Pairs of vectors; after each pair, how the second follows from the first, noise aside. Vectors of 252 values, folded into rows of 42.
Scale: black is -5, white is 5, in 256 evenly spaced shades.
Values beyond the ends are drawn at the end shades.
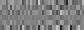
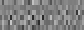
wrapped around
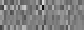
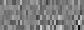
wrapped around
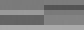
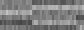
wrapped around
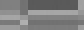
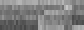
wrapped around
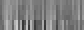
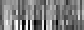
scaled up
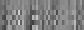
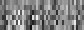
scaled up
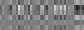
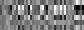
scaled up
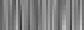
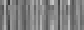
wrapped around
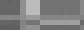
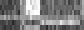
scaled up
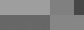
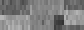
wrapped around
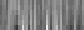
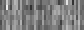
wrapped around
